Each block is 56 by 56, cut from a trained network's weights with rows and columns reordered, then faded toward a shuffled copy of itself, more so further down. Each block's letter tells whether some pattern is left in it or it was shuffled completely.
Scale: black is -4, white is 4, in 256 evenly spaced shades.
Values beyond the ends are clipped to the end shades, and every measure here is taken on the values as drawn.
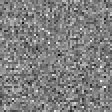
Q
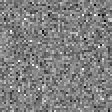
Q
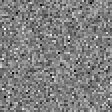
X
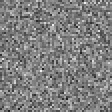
X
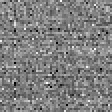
Q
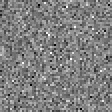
X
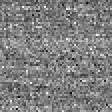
Q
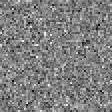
X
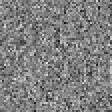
Q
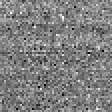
Q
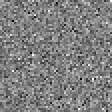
X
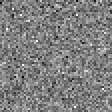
X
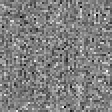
Q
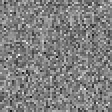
Q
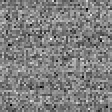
Q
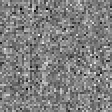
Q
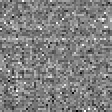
Q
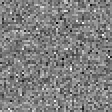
Q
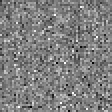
Q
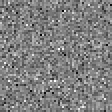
X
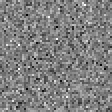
X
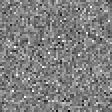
X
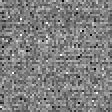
Q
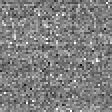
Q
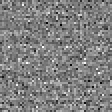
Q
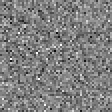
Q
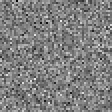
X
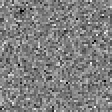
X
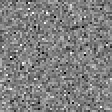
X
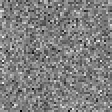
X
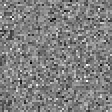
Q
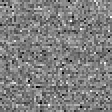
Q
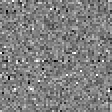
Q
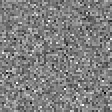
X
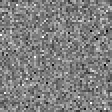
X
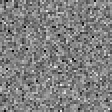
X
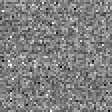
Q
